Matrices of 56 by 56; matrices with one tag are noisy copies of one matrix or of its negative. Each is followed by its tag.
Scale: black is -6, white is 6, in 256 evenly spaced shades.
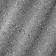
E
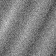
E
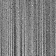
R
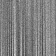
R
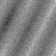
E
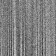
R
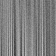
R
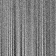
R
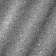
E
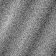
E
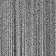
R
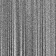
R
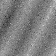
E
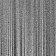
R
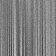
R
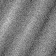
E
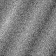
E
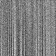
R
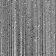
R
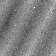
E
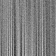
R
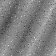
E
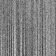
R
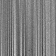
R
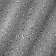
E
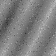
E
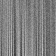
R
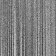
R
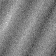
E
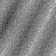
E
